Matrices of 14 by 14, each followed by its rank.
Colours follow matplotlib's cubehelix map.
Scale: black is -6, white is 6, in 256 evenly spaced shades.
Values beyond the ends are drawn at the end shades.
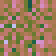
three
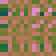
two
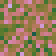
full rank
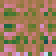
two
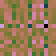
two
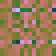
two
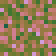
full rank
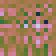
three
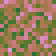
full rank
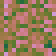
three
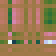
one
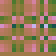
one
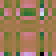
one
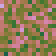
full rank
